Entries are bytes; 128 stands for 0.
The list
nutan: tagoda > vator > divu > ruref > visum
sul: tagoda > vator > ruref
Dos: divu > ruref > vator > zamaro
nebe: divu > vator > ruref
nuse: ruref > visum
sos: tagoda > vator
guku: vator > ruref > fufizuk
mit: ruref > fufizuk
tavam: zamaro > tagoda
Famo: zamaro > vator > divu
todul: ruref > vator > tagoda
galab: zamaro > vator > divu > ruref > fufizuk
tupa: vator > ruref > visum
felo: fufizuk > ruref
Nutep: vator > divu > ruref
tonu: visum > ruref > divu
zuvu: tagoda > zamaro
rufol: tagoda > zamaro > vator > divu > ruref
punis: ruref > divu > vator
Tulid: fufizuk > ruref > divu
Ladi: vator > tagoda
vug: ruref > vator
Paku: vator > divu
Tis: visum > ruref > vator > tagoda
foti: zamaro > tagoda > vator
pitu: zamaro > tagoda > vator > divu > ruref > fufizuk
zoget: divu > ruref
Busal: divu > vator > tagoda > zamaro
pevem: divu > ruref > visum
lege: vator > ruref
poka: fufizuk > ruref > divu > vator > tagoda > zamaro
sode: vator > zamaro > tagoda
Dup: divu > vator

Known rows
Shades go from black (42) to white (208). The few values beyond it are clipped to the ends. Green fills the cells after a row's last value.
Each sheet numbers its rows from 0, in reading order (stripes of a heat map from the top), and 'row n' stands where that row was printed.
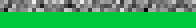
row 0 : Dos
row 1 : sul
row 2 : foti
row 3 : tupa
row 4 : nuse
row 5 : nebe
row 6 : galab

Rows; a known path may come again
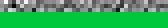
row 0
zuvu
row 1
Nutep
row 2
galab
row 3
guku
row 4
pevem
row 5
tupa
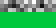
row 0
foti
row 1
sos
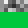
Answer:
rufol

